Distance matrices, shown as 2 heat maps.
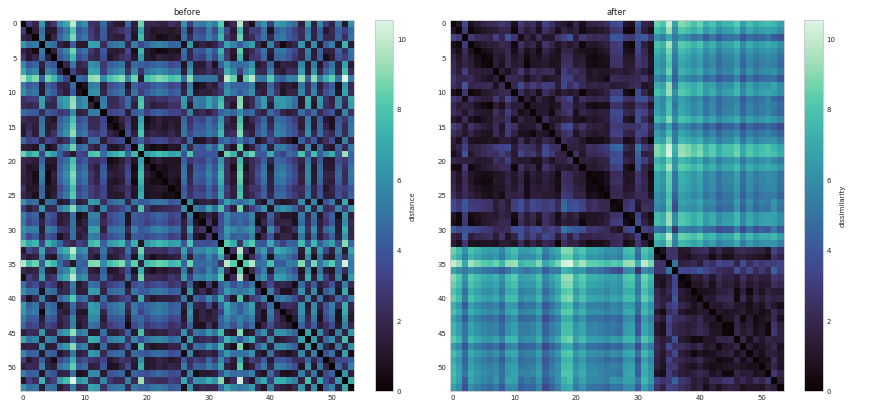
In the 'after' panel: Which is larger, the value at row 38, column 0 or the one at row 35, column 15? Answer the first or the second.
the first
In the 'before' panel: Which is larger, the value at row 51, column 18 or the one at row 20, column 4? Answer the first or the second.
the first
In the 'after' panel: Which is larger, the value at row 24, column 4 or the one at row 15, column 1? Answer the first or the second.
the second
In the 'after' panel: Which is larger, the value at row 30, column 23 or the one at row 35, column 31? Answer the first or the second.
the second
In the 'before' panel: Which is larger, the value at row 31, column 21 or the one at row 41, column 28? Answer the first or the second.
the first
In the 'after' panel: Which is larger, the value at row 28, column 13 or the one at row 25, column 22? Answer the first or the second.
the first
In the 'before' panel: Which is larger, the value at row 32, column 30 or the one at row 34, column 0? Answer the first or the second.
the first
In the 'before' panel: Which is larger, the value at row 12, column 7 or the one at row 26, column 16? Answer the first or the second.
the first
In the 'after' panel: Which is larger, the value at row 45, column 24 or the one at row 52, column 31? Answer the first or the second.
the second
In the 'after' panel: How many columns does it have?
54
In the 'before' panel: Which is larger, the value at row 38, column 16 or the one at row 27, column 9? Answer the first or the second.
the second
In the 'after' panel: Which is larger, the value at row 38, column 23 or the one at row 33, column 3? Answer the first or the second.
the second
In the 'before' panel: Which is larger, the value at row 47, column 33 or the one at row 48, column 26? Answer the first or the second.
the first
